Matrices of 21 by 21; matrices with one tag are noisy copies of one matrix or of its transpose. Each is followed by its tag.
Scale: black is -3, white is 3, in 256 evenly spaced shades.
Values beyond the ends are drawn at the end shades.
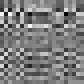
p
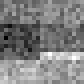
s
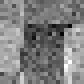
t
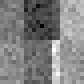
s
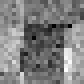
t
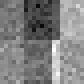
s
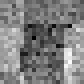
t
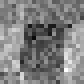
t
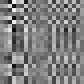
p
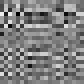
p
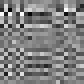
p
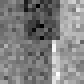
s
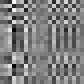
p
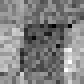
t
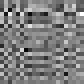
p
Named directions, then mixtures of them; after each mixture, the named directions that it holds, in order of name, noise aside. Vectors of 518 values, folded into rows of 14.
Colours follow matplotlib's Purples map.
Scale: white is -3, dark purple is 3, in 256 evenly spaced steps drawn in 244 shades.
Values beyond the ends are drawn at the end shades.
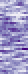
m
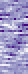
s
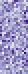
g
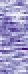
m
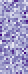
g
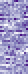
g, s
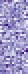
g, s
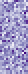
g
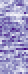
g, m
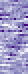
s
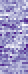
g, s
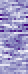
m, s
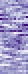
m, s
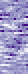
s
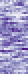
m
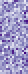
g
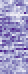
g, m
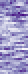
m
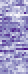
g, m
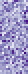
g
